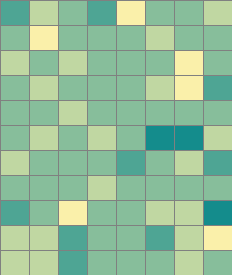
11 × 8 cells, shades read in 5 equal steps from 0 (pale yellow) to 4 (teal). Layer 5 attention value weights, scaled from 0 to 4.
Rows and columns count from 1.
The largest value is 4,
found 3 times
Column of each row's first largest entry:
1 1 2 8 1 6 5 1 8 3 3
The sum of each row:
14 13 12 13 15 17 16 15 15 13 14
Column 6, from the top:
2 1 2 1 2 4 2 2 1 3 2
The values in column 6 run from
1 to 4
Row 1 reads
3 1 2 3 0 2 2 1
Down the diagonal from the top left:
3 0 1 2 2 4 1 2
